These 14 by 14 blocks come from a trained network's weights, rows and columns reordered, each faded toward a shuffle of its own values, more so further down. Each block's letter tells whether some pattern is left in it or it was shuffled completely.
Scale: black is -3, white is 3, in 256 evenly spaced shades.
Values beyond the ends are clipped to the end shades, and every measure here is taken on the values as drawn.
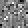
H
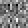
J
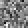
H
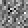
J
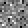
H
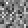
J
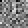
J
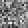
H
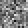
H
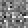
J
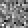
H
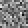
H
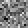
H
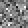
H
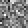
H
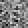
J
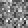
J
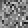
H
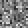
H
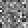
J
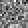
H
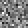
H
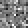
H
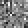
J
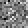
H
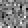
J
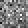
H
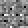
J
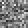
H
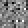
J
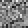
H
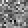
H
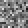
H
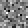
H
